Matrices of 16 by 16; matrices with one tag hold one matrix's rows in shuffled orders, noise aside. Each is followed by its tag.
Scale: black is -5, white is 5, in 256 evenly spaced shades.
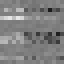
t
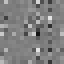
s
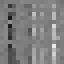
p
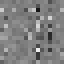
s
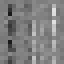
p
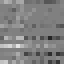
t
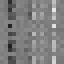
p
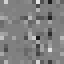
s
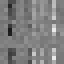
p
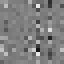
s
